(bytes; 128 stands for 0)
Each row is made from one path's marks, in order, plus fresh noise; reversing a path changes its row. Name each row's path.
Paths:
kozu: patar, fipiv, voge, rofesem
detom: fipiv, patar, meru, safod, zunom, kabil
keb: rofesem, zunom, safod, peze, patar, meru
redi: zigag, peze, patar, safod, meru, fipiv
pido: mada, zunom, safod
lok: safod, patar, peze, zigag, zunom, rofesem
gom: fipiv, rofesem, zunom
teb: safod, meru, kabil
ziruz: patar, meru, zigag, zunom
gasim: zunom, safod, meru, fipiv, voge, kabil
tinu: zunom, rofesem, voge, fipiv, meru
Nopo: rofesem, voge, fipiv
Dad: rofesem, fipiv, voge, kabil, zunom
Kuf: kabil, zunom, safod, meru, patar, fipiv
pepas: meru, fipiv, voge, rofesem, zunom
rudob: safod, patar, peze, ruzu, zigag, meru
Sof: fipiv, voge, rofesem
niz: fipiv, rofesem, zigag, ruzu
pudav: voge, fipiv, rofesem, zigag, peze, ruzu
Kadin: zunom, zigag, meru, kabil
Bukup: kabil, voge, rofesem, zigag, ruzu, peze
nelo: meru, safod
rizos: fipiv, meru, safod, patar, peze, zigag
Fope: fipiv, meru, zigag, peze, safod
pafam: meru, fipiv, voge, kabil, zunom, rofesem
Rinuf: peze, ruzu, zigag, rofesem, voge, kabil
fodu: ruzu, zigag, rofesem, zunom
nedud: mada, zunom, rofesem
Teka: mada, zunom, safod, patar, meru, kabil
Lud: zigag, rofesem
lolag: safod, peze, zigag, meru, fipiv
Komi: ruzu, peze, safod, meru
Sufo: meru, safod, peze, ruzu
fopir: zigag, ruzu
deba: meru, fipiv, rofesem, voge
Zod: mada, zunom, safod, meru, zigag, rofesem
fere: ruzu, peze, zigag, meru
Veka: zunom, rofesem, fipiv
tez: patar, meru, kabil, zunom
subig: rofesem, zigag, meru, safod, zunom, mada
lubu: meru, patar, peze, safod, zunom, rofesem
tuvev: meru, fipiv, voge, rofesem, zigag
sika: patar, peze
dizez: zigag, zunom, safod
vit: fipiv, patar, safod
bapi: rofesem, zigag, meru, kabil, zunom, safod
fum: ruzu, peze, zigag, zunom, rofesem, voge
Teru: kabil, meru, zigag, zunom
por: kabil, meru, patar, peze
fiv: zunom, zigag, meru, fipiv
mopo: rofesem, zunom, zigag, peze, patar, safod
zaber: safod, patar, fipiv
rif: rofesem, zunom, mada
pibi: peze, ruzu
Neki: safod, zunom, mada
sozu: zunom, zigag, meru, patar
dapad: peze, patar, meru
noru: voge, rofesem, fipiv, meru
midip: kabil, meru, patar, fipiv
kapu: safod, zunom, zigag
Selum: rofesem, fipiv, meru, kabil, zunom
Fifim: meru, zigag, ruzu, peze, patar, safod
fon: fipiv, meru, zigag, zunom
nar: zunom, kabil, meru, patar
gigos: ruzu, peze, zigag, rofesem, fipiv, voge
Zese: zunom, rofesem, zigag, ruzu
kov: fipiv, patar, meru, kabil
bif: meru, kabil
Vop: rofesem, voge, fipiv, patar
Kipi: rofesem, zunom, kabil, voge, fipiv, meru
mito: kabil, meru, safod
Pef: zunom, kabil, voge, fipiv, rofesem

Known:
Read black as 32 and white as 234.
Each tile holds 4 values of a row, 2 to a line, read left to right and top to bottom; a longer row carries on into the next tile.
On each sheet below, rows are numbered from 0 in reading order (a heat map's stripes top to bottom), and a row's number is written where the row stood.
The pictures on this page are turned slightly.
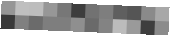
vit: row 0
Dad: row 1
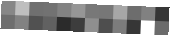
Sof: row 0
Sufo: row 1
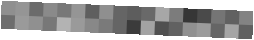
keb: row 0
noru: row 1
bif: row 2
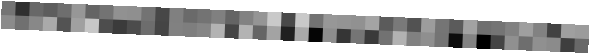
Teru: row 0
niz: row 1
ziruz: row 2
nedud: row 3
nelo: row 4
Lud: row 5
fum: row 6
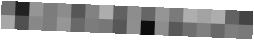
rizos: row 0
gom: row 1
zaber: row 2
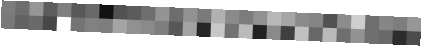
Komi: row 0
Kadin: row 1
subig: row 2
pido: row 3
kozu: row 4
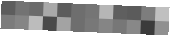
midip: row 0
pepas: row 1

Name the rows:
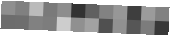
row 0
Fifim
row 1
gigos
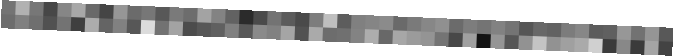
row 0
deba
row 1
rudob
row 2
fopir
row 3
Kipi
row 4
Kuf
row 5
fodu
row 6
detom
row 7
pudav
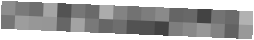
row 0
sozu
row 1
Nopo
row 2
Selum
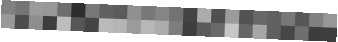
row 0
pibi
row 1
Teka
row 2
Fope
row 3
tuvev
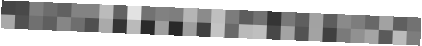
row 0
fiv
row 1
rif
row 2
Neki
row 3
Bukup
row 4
dapad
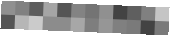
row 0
nar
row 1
pafam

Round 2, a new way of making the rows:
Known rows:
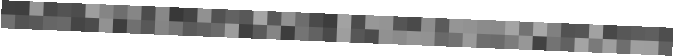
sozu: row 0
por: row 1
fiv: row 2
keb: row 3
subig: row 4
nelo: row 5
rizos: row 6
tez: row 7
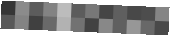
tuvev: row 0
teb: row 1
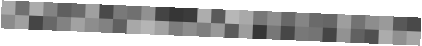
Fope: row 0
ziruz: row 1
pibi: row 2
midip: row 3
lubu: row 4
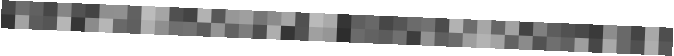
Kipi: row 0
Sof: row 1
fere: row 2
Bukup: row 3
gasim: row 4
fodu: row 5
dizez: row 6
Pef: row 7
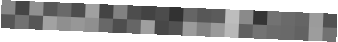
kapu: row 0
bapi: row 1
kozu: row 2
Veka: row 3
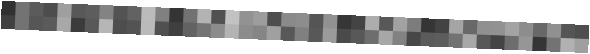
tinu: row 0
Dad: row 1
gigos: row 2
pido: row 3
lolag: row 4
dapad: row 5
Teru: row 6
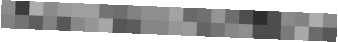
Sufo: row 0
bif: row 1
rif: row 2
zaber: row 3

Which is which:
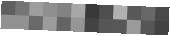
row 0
vit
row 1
redi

